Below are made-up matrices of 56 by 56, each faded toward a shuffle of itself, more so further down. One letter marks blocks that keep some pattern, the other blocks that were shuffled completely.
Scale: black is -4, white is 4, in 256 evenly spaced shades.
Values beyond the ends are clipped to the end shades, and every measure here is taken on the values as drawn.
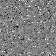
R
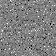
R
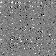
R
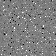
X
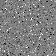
X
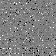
R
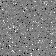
X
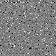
R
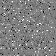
R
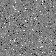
X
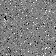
X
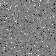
X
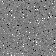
X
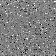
R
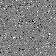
R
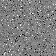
X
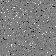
X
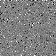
R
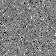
X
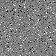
X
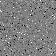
X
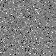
R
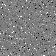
X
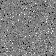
X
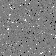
X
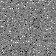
R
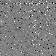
R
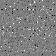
R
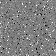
X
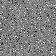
X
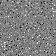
X
